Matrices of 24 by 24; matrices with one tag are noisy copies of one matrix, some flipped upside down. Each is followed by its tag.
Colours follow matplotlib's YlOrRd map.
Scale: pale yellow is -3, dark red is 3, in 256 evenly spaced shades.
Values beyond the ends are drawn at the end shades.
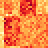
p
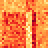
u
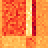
u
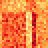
u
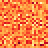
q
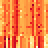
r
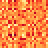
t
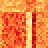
u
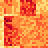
p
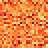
q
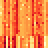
r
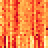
r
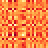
t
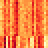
r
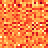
q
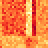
u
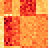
p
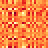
t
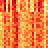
r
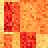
p
